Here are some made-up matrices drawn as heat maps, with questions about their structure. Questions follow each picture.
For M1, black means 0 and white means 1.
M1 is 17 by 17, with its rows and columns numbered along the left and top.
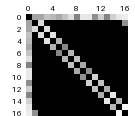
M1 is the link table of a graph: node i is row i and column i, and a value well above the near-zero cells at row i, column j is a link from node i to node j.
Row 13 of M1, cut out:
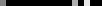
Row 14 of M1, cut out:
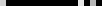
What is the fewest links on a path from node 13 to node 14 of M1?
1
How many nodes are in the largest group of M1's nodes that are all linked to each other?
3
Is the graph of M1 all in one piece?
yes
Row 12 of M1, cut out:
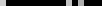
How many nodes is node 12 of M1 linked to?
3
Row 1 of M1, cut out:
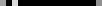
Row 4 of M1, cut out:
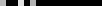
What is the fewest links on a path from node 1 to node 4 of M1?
2
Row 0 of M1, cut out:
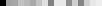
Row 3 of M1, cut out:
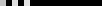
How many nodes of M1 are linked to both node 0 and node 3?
2
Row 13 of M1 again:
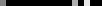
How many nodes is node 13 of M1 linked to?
3
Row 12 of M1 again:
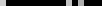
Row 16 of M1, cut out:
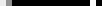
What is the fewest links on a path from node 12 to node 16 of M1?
2
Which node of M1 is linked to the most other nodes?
node 0
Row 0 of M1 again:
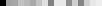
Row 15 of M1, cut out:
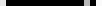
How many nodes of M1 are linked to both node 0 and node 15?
2
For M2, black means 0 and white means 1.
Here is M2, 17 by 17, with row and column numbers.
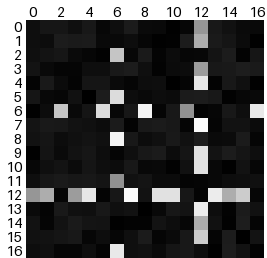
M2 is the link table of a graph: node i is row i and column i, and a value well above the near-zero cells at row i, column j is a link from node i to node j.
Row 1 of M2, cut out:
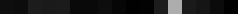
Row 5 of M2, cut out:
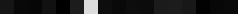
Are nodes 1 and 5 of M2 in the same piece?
no
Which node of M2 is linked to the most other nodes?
node 12
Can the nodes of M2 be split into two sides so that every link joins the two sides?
yes
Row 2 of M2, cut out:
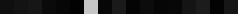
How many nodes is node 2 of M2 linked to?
1
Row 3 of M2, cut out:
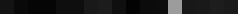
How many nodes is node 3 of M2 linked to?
1
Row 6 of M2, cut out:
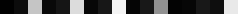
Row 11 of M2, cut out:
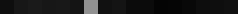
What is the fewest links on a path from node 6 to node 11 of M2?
1
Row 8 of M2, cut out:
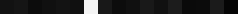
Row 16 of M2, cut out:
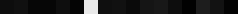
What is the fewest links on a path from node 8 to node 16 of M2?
2
